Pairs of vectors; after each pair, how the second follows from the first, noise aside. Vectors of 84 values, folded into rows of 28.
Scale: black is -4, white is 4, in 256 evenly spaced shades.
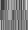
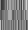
copied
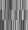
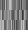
negated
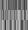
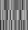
shuffled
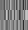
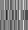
negated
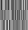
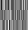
copied
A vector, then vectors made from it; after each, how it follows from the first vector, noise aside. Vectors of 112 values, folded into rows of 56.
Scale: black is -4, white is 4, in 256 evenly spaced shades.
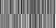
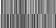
reversed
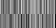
negated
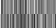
reversed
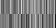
negated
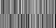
negated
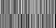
negated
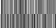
reversed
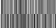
reversed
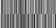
reversed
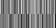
negated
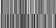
reversed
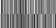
reversed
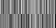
negated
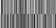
reversed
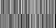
negated
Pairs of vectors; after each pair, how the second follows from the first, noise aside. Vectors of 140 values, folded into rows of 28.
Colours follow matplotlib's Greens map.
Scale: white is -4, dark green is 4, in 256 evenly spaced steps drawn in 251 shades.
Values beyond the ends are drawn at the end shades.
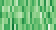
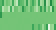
partly zeroed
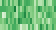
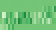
partly zeroed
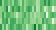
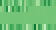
partly zeroed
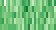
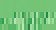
partly zeroed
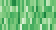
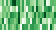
scaled up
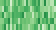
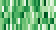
scaled up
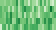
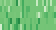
partly zeroed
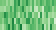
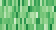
shuffled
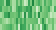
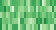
shuffled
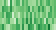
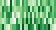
scaled up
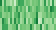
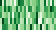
scaled up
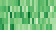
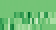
partly zeroed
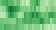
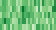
shuffled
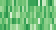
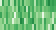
shuffled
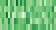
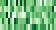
scaled up
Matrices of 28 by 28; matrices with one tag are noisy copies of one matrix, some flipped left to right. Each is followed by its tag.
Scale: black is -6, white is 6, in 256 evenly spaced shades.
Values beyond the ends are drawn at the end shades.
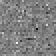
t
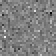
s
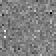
s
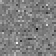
t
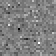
t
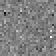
s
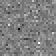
t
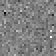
s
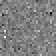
s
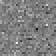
t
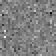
s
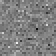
t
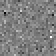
s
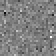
s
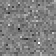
t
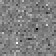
t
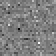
t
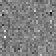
s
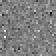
s
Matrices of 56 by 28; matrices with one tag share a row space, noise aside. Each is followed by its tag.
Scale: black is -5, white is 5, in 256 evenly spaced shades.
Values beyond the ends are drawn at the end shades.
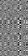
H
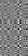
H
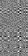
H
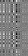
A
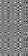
H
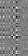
A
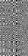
A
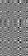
H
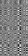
H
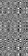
H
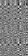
H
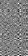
H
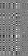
A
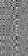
A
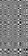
H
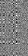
A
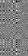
A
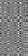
H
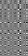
H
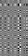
H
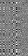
A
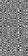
H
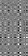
H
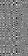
A
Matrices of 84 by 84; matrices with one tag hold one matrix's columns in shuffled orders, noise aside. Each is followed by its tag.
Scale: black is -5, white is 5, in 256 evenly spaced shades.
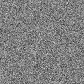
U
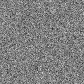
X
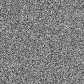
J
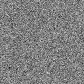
X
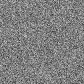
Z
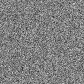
X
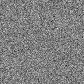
J
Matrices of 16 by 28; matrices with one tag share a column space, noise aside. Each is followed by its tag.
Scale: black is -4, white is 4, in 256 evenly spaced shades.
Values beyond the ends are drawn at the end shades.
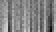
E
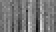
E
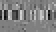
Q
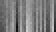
E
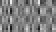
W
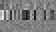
Q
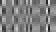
W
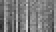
E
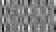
W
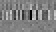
Q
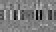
Q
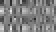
W
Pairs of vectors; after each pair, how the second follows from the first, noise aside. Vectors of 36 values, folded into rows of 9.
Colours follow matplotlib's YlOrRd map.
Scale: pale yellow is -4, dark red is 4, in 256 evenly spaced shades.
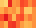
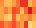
reversed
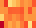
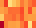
copied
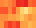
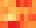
reversed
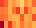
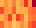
reversed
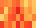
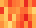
wrapped around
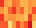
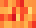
wrapped around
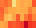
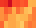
reversed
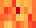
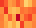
reversed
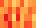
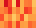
wrapped around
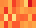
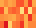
reversed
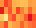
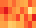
reversed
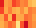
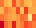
wrapped around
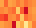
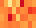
reversed
